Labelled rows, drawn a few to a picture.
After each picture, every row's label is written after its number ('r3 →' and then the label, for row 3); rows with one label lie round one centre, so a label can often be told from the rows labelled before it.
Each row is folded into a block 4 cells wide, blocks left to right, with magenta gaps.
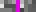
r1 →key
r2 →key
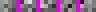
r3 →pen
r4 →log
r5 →key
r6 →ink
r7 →log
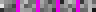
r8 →key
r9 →pen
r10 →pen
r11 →log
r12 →log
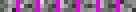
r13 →log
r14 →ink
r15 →key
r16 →key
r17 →ink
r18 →key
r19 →log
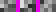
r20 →key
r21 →key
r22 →log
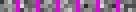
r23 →log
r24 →key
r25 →log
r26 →pen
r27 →pen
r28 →key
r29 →ink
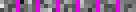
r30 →key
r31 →log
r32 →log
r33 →ink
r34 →key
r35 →ink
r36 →ink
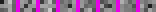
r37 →log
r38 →pen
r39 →log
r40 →ink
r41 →pen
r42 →ink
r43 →pen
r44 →ink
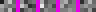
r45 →log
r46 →key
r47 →key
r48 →pen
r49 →log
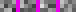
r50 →pen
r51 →key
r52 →key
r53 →pen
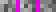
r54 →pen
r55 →pen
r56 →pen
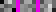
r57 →log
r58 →log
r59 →log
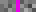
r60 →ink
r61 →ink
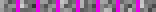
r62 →pen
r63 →key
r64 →pen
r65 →pen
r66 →key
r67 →pen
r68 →ink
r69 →key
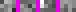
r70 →log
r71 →ink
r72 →key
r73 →pen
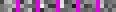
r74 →log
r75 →log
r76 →key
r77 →key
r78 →ink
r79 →key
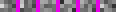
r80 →key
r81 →key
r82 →pen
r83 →log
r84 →pen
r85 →key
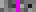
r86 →key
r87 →ink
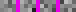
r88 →pen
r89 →pen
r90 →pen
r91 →log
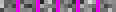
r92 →key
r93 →ink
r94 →log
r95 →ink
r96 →log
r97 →ink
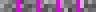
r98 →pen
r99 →ink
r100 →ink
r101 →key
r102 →key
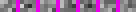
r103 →pen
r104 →ink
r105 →pen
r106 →key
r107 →ink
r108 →pen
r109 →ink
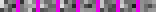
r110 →key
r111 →log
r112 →key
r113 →key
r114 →ink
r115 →key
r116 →key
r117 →ink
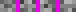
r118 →ink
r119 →log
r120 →pen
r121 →log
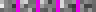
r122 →key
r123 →pen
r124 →pen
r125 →key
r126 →ink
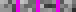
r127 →pen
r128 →pen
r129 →ink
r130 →log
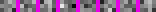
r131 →log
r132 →ink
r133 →log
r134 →key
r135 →ink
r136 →log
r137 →pen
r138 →log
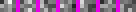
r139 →log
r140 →log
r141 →key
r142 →key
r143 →key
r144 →log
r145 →ink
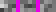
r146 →key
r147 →ink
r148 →ink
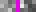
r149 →pen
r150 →key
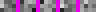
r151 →key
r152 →log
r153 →log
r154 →key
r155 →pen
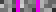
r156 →log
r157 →key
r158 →pen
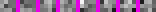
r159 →pen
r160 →ink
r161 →log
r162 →pen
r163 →key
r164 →log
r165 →log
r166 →log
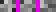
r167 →log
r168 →log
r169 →key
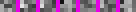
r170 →ink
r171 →key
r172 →key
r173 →log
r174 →ink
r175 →key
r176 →log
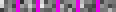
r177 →key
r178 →log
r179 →key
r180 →ink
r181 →key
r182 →ink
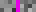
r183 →pen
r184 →ink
